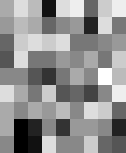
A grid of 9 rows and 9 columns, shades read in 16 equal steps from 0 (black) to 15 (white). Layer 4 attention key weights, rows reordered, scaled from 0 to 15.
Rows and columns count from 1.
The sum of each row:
94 75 87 78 75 79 87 51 61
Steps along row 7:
down up down up down up down down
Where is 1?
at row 1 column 4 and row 9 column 3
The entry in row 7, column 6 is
8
